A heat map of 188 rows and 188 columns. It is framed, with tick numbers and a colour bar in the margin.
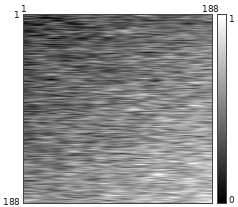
Slope: up to the bottom right. Ninth with the highest average: bottom right. Grain: streaks across. Ninth with the lowest average: top left. Mirror symmetry: none. Histogram: bell-shaped.
